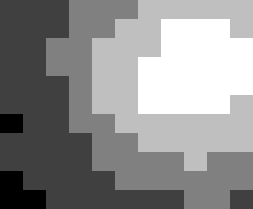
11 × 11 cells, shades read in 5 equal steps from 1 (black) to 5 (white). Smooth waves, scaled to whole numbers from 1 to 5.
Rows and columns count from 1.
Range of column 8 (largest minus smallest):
3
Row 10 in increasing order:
1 2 2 2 2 3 3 3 3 3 3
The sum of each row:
35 39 42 43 42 41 35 34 30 27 22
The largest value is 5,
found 21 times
